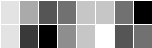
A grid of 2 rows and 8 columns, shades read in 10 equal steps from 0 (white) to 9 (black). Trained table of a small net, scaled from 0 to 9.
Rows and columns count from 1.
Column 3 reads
6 9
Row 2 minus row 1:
0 4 3 -1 0 -2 1 -4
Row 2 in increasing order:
0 1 2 4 5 6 7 9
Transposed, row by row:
1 1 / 3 7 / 6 9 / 5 4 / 2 2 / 2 0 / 5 6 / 9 5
